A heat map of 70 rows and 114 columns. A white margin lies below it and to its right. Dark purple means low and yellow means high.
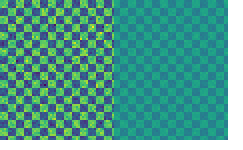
Mirror symmetry: none. Slope: none. Average level on the scale: 50%. Grain: checkered. Seam: vertical, 50% of the way across, the right part calmer.
